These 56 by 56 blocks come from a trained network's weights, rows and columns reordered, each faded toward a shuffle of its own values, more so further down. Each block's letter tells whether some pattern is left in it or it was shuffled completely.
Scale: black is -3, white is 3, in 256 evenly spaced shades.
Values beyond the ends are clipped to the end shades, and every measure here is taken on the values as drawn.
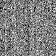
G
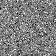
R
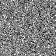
R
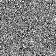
R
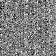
G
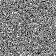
R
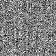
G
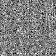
G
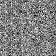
G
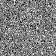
R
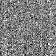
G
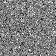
R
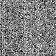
G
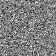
R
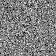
R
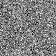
R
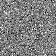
R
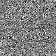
G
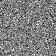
R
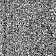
G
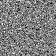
R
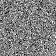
R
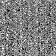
G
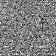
G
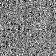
G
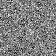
R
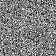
R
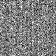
G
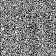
G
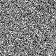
R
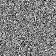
R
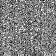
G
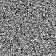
R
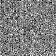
G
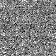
G
